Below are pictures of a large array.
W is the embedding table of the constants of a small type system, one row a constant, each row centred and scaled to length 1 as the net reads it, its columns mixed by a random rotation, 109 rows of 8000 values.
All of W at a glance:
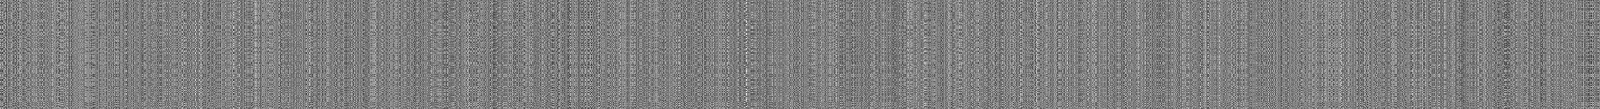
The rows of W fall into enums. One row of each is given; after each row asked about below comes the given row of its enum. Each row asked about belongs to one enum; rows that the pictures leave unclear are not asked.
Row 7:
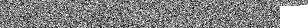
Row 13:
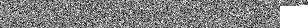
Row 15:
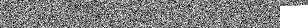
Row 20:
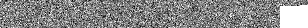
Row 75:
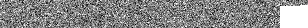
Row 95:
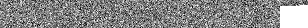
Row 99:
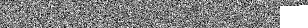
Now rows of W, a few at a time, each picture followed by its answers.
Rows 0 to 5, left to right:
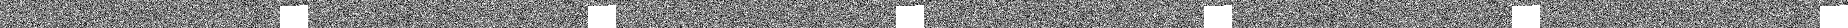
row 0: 95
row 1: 75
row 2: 99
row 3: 20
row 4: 75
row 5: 13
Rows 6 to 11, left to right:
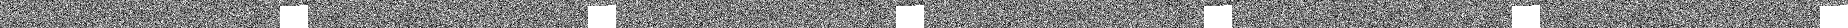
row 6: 13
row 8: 95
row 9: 95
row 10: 20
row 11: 7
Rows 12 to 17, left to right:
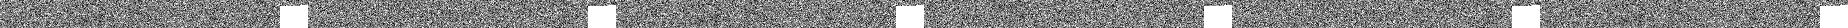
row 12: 75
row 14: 75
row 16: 13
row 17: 75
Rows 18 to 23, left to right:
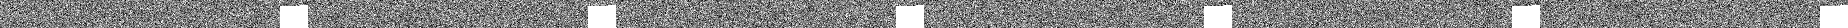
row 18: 13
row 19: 7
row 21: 99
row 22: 95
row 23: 15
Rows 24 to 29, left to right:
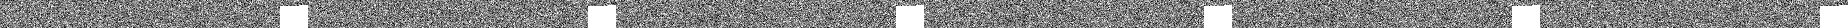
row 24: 99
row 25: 13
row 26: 75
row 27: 75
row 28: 75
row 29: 99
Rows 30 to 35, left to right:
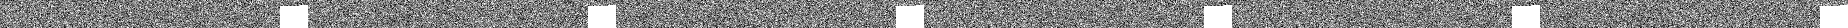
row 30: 99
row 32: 7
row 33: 99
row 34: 99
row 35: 7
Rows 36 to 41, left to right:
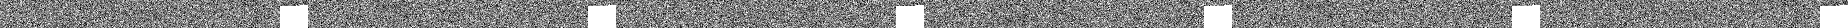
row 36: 95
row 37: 15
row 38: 99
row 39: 75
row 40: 15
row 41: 95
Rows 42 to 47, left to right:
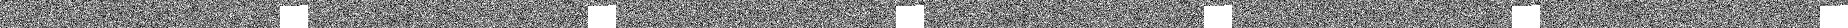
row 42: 20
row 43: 75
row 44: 13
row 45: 75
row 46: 13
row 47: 15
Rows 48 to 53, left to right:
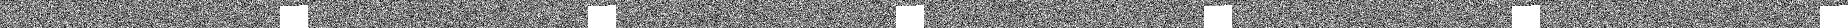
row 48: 99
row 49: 20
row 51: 15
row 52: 99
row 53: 99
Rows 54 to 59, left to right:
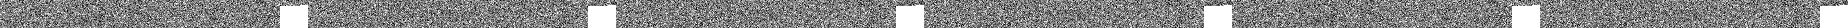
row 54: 75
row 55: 13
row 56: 95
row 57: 95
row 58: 75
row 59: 95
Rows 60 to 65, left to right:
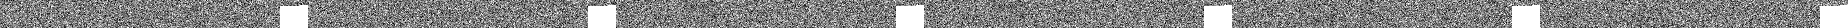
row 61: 13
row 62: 15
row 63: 15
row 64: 75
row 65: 7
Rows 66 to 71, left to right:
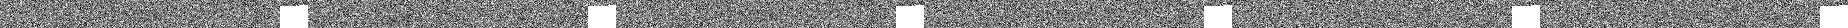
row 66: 95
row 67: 75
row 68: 95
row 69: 13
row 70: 99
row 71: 99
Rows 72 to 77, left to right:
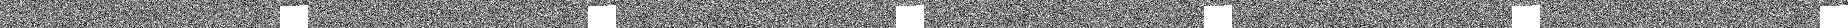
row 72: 95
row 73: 13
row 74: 7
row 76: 7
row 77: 13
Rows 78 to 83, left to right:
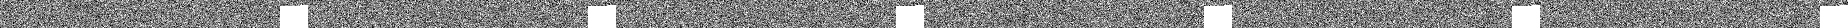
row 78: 15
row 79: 99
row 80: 99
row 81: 75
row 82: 13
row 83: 13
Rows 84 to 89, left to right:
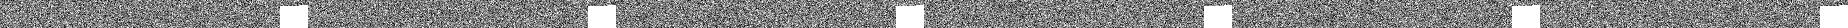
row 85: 13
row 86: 7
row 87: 15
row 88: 75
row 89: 99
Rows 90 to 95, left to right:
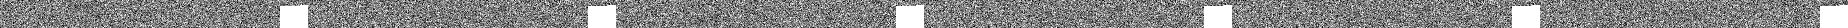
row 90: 15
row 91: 99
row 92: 75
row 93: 99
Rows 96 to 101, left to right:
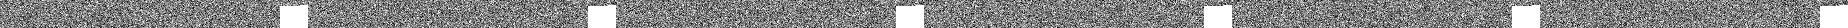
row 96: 7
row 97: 13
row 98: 13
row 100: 20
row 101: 95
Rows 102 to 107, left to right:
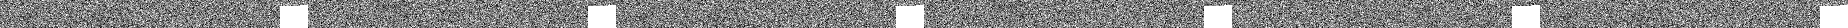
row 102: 7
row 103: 15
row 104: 7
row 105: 15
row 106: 99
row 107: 7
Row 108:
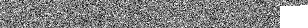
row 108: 75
